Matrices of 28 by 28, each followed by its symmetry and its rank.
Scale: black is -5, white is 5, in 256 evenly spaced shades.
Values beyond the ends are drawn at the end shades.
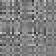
antisymmetric, rank two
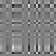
neither, rank one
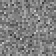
antisymmetric, full rank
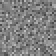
antisymmetric, full rank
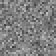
antisymmetric, full rank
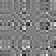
antisymmetric, rank two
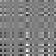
neither, rank one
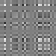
symmetric, rank one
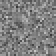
antisymmetric, full rank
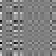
neither, rank one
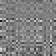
neither, rank two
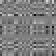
neither, rank two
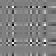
neither, rank one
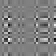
neither, rank one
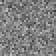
antisymmetric, full rank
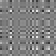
symmetric, rank one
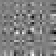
antisymmetric, rank two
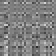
neither, rank two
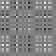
symmetric, rank one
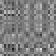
neither, rank two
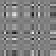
symmetric, rank one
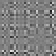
antisymmetric, rank two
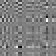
antisymmetric, rank two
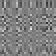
neither, rank two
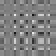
symmetric, rank one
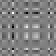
symmetric, rank one
